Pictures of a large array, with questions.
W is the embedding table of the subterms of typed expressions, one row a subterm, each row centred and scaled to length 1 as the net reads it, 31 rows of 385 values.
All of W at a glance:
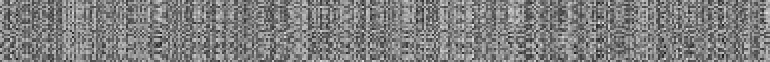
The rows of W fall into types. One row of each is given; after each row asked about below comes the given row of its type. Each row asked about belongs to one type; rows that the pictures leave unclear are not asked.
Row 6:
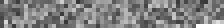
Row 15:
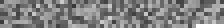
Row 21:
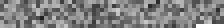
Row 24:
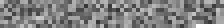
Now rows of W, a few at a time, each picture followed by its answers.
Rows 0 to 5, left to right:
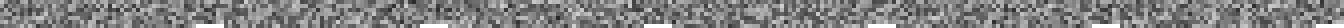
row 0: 24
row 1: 6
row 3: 15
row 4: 24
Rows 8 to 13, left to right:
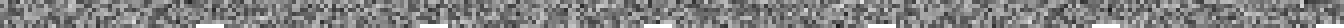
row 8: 6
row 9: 24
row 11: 24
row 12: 6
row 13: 21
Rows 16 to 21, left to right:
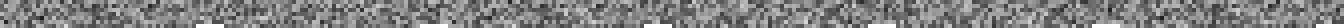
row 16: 21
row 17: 24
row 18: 21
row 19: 6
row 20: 6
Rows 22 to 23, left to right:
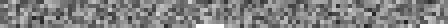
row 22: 15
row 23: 21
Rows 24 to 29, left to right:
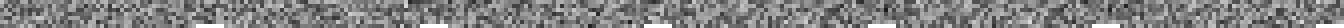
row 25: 21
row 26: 21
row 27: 6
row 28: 6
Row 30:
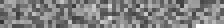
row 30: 15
